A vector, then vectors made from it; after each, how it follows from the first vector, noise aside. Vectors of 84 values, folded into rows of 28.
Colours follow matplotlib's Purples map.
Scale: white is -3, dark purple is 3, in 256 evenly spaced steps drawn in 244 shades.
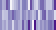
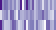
reversed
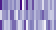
reversed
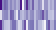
reversed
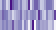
negated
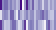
reversed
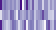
reversed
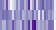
sign-scrambled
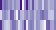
reversed
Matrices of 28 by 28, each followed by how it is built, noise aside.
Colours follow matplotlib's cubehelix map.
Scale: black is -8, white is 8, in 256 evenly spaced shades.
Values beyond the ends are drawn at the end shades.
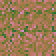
low rank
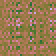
low rank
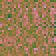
low rank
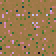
sparse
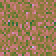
low rank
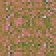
low rank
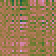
low rank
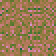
low rank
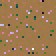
sparse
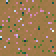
sparse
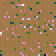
sparse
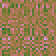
low rank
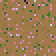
sparse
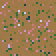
sparse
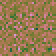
low rank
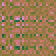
low rank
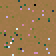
sparse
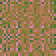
low rank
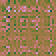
low rank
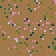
sparse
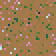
sparse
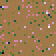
sparse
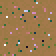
sparse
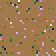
sparse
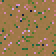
sparse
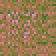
low rank
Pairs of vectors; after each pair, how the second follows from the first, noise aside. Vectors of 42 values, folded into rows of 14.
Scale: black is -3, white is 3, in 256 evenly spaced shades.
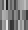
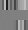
partly zeroed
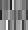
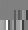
partly zeroed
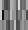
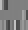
partly zeroed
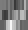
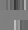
partly zeroed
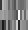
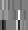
partly zeroed
